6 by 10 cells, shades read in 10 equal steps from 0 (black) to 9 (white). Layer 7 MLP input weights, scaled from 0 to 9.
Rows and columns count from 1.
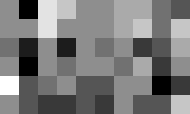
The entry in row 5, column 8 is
5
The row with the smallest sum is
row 6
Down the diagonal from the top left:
5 5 5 4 3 2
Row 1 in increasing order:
0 3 4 5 5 5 6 6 7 8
